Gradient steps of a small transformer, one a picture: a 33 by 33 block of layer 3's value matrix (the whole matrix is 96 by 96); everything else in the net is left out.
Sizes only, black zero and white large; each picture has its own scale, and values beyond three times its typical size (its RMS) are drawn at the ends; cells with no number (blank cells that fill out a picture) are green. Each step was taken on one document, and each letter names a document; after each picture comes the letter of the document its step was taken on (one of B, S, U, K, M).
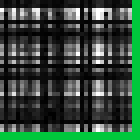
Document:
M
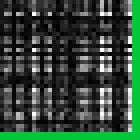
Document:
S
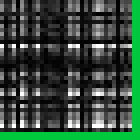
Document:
M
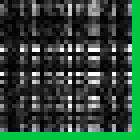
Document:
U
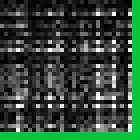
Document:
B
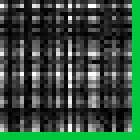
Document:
U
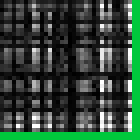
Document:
S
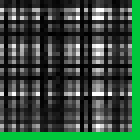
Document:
M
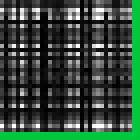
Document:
M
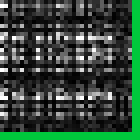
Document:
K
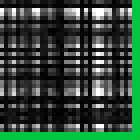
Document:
M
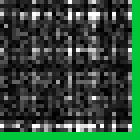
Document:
U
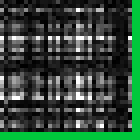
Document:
K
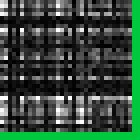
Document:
K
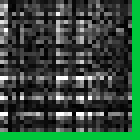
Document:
K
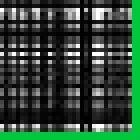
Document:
M
